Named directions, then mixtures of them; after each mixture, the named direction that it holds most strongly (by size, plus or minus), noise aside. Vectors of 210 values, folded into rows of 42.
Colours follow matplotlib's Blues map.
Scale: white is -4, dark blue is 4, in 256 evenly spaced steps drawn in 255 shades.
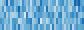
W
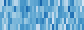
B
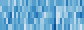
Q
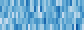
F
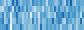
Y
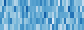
B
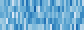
F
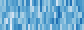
F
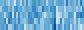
Q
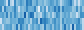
W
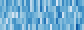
F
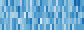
W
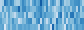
W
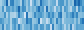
W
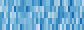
B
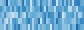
W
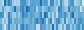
B
